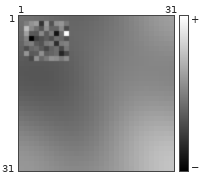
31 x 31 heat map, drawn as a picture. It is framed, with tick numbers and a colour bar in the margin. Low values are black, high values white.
There is an overall slope up to the bottom right. Overall the values sit about 50% of the way up the scale. An odd patch, rougher than its surroundings, sits in the top left. The ninth with the highest average is the bottom right.
